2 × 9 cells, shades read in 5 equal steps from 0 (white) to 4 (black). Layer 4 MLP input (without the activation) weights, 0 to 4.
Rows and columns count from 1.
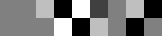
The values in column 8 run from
1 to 4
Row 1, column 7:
2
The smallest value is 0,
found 2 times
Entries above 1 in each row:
6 7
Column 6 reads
3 1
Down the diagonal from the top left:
2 2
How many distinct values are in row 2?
4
